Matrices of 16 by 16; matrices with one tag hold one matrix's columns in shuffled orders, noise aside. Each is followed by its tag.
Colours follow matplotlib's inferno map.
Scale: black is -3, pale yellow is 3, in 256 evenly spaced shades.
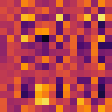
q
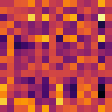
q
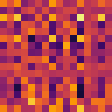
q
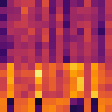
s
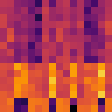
s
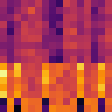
s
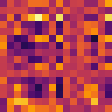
q
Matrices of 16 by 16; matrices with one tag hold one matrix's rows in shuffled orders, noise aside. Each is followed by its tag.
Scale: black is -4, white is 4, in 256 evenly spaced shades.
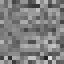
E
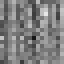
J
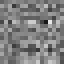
E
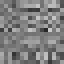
E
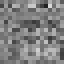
E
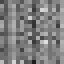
J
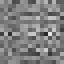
E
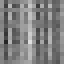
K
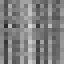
K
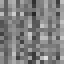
J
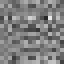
E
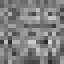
E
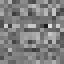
E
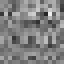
E
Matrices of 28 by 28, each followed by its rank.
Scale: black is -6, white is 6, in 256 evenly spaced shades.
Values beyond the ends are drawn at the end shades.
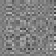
three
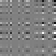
one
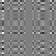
one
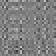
three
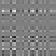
one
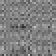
three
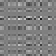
one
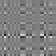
one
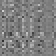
three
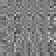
three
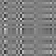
one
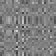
three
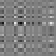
one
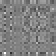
three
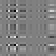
one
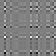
one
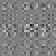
three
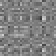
three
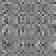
three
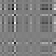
one
